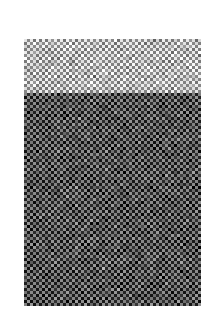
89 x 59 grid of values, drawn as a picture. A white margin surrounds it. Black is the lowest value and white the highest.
Average level on the scale: 40%. Grain: checkered. Seam: horizontal, 20% of the way down, the top part higher.
